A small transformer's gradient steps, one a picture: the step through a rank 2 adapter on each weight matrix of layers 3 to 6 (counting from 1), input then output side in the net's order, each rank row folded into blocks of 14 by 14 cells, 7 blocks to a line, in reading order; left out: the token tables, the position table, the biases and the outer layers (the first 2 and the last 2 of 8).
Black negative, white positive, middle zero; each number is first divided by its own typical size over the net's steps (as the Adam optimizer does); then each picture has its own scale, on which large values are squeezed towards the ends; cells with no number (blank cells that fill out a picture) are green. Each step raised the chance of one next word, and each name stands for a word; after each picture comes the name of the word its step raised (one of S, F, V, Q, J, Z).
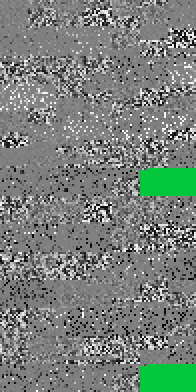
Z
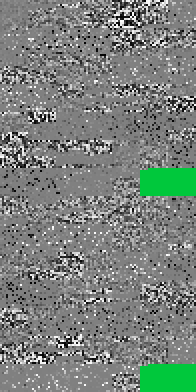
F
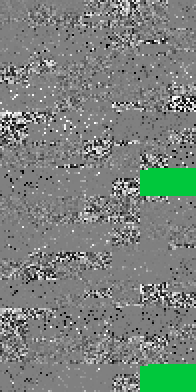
F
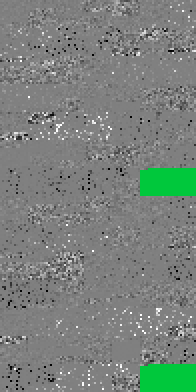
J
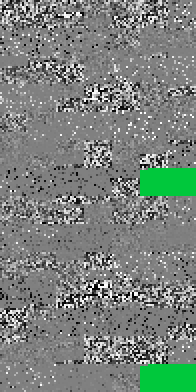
Z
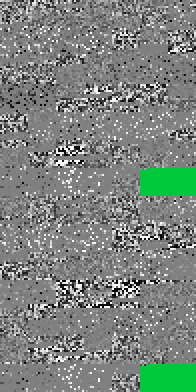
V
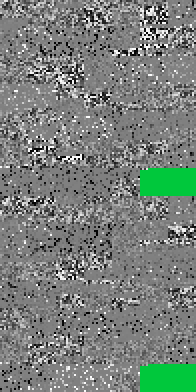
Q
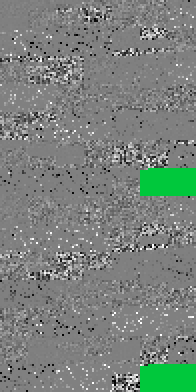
J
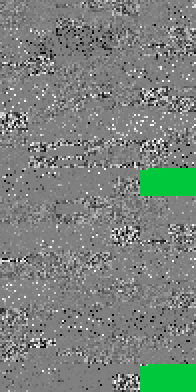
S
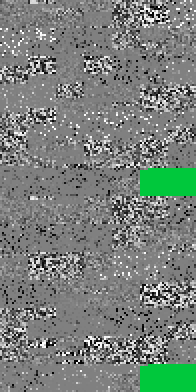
Z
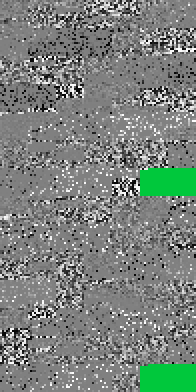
V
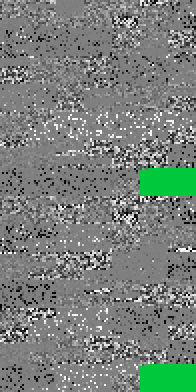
Z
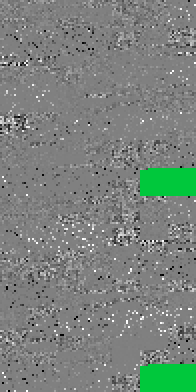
J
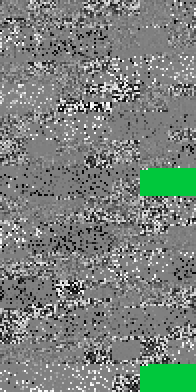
Q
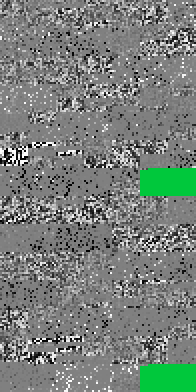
Q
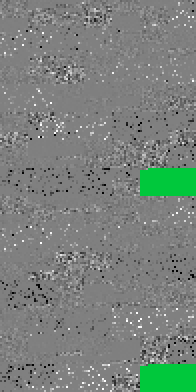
J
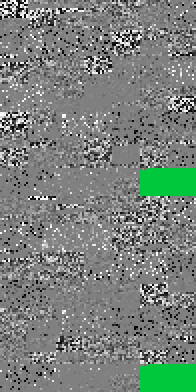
F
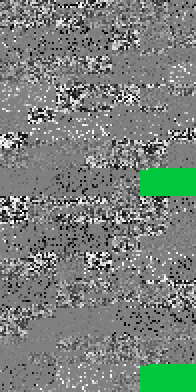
Q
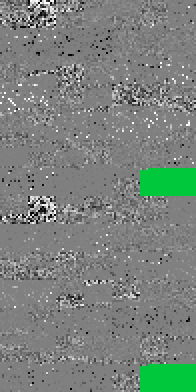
S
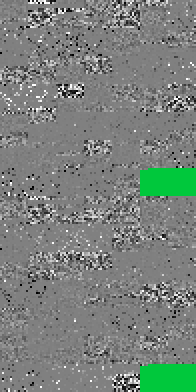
F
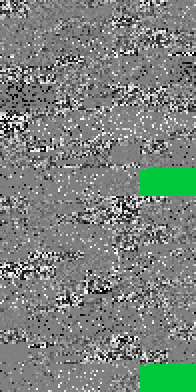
V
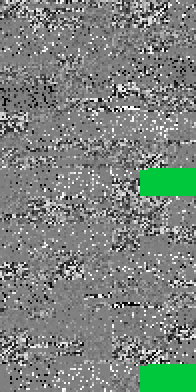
V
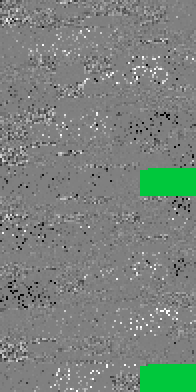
J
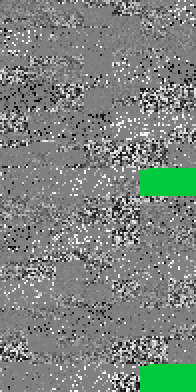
V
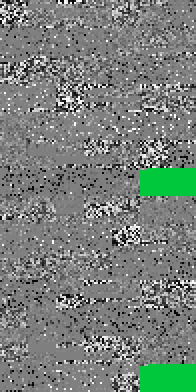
Z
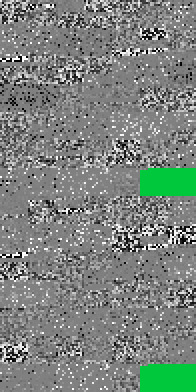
V
